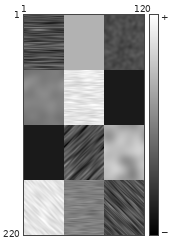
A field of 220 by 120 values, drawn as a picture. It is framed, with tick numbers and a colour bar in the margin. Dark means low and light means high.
It is made of 4 by 3 panels. Panel 1,1: low, streaked across. Panel 1,2: high, flat. Panel 1,3: low, blotchy, faint in contrast. Panel 2,1: middling, smooth, faint in contrast. Panel 2,2: very high, streaked across, faint in contrast. Panel 2,3: very low, flat. Panel 3,1: very low, flat. Panel 3,2: low, slanting up to the right. Panel 3,3: high, smooth. Panel 4,1: very high, slanting down to the right, faint in contrast. Panel 4,2: middling, streaked across, faint in contrast. Panel 4,3: low, slanting down to the right.
